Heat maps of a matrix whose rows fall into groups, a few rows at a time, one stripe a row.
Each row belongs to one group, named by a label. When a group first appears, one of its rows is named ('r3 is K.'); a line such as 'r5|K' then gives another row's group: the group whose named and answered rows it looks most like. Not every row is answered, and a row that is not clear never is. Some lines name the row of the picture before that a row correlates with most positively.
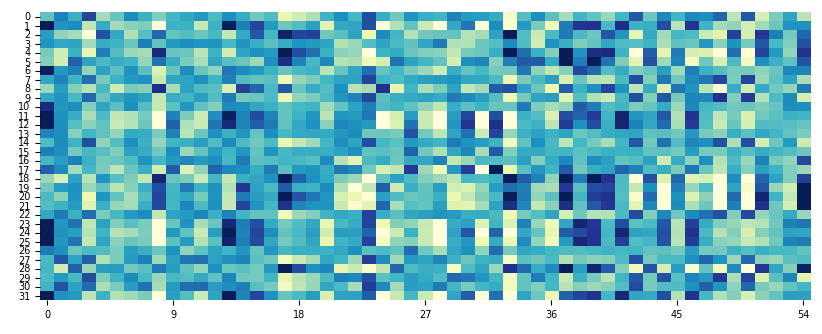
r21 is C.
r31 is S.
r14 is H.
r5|C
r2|C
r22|H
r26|S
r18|C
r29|H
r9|H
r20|C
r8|C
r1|S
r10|S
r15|S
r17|S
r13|S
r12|S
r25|S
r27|H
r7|H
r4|C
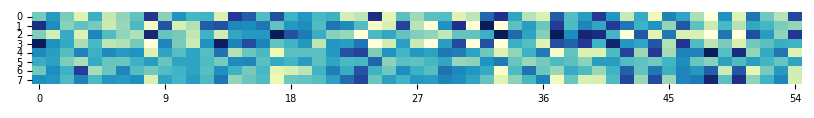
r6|H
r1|S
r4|H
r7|H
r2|C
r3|S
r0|C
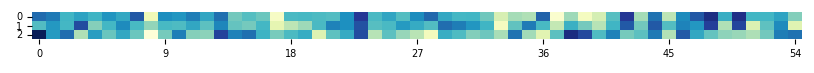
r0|H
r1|H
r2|S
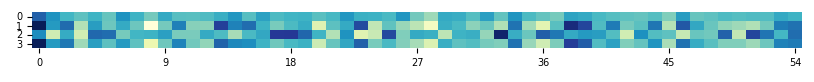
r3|S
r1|S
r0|S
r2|C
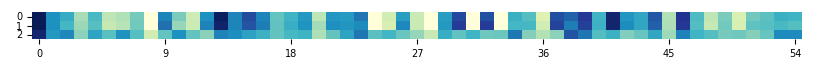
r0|S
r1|S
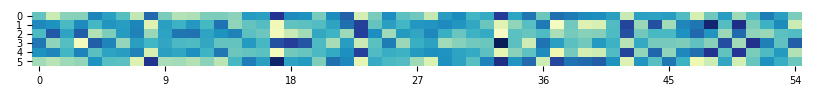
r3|C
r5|C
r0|C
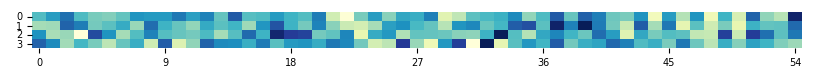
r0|C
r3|S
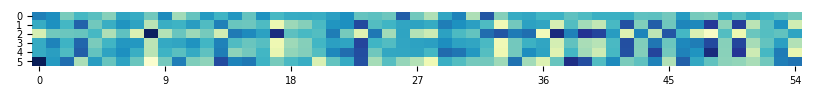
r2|C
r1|H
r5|S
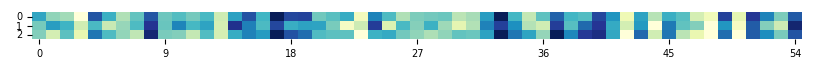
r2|C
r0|C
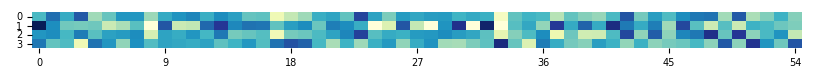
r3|C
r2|H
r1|S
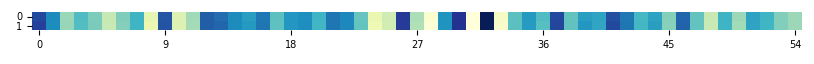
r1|S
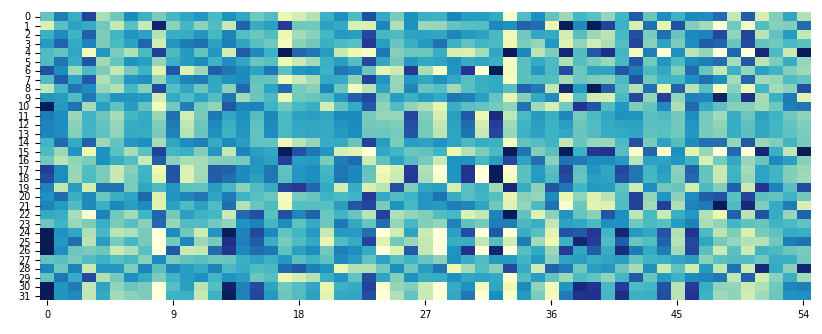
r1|C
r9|H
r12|S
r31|S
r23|C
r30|S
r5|H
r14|H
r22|C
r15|C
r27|C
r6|S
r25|S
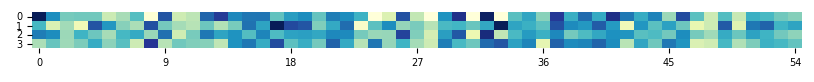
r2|S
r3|C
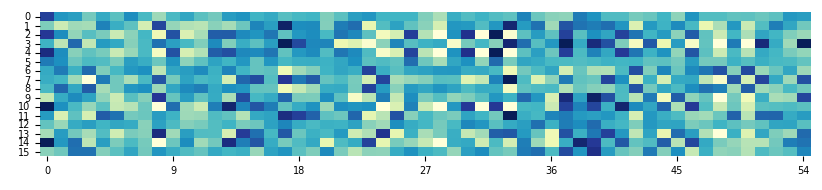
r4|S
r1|C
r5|S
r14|S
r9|C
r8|H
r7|C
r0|S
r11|C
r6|H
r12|C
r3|C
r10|S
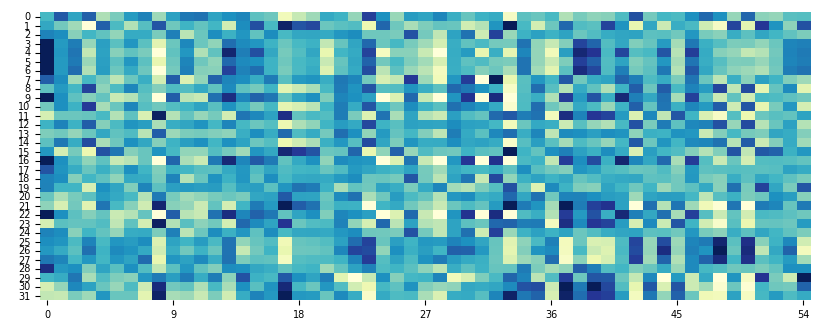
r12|H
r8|H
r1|C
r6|S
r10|H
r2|S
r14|H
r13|C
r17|S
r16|S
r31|C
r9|S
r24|S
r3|S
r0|H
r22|S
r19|C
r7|S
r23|C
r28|S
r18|S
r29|C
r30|C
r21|C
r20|C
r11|C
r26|H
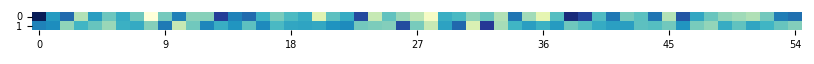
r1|S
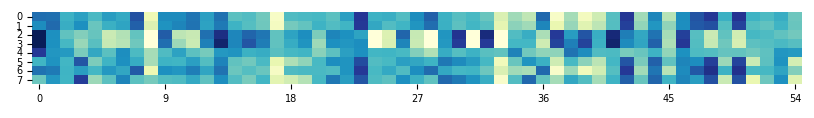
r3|S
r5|H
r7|H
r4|S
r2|S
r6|H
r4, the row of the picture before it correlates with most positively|0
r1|H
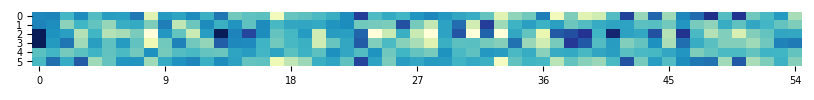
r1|S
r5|H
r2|S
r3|S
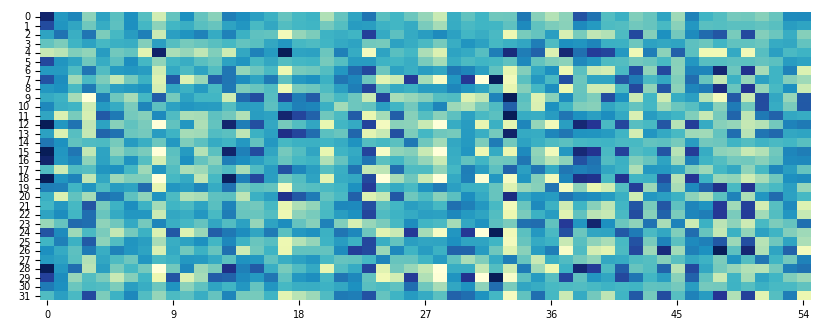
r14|S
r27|C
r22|H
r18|S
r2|H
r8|H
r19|H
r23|C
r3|C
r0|S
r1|S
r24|S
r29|S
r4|C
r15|S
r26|H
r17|C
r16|S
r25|H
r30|S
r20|C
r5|S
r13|C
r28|S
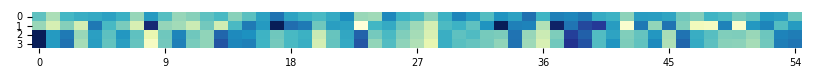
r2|S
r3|S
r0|C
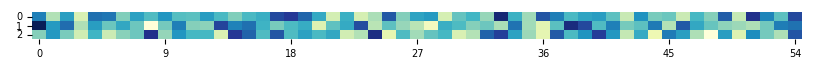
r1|S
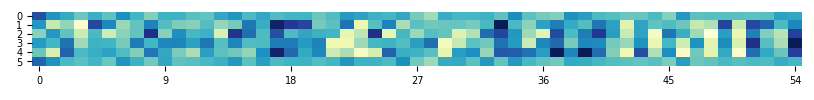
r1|C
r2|C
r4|C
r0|S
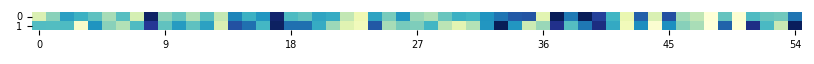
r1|C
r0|C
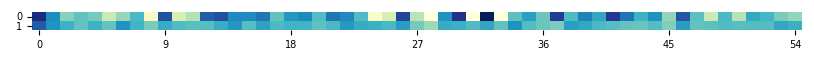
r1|S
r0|S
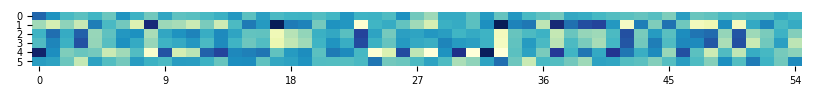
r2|H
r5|C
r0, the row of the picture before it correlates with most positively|1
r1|C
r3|H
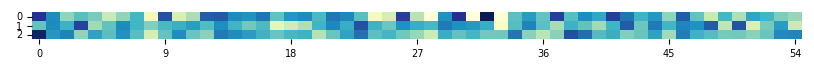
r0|S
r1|H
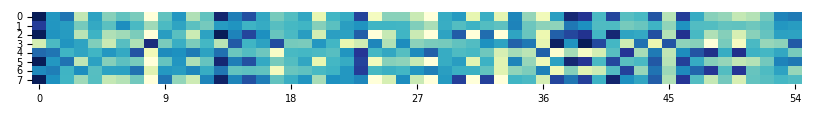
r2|S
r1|S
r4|H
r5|S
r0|S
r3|C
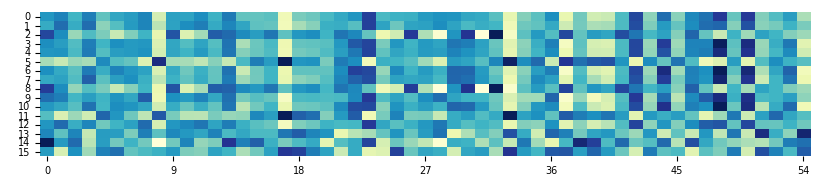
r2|S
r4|H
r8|S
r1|H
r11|C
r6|H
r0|H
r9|H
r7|H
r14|S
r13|C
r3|H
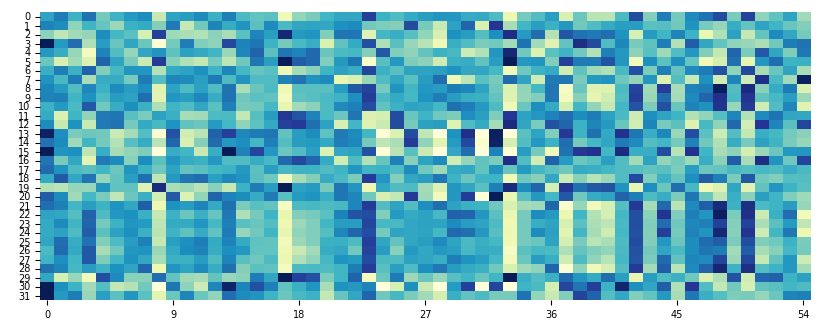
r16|C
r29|C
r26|H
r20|S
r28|H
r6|H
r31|S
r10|H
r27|H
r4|C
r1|S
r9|H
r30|S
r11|C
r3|S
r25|H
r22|H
